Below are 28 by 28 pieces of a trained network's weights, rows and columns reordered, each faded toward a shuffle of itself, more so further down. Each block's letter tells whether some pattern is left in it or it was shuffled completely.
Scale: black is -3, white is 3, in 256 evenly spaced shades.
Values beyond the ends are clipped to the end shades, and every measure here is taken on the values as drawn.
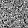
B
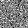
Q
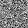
Q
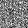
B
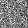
Q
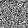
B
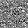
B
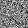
B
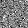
Q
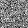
Q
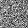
Q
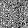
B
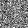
Q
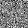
B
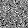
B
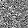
B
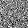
Q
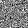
Q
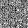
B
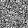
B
